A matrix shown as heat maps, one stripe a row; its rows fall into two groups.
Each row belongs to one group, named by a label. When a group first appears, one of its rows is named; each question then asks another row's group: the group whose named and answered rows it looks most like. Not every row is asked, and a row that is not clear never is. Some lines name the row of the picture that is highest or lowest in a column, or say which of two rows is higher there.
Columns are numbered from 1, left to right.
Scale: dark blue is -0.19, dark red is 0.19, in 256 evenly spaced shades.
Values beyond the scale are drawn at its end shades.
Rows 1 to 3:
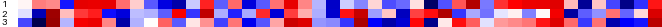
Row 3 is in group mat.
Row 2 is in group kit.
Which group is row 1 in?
mat
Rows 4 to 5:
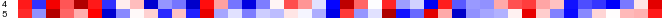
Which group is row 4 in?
kit
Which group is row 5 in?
kit
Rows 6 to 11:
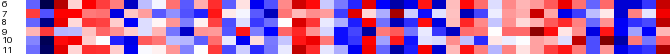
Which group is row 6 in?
mat
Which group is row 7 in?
kit
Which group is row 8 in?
mat
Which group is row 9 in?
mat
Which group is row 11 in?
mat
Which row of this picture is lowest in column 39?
7
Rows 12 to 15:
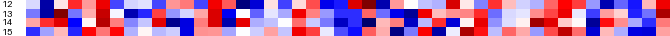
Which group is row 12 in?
kit
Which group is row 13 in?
mat
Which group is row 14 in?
mat
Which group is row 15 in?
mat
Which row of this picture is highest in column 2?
14
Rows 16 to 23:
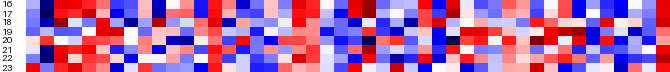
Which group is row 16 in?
kit
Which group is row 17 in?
kit
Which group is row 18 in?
mat
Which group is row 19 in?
mat
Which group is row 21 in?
kit
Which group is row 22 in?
mat
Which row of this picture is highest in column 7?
19
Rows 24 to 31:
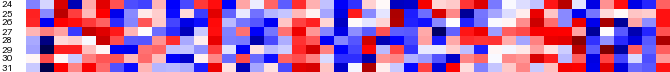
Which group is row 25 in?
kit
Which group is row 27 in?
mat
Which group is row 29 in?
kit
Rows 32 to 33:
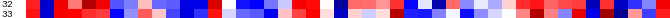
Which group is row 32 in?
kit
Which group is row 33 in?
kit
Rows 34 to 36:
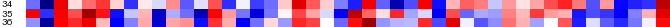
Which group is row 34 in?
mat
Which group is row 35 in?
kit
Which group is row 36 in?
kit
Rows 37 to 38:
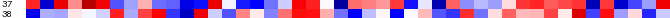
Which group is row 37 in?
kit
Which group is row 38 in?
mat
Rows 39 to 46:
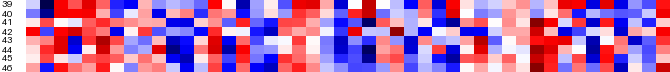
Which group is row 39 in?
kit
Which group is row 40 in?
kit
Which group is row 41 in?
mat
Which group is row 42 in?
kit
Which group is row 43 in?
mat
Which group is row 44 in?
mat
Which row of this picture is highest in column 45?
42
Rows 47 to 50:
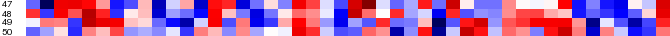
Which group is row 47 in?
kit
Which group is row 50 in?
mat
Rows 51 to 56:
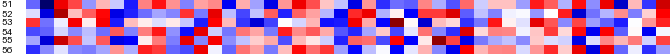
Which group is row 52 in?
kit
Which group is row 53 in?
kit
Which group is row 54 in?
mat
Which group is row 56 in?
mat
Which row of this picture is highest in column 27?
53
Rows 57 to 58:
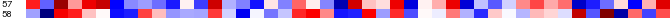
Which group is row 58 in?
kit
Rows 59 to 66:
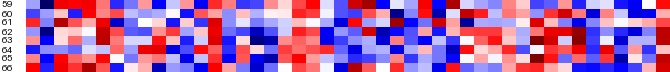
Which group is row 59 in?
kit
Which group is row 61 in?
kit
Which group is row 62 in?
mat
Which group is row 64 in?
mat
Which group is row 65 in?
mat
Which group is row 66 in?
kit
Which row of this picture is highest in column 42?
64
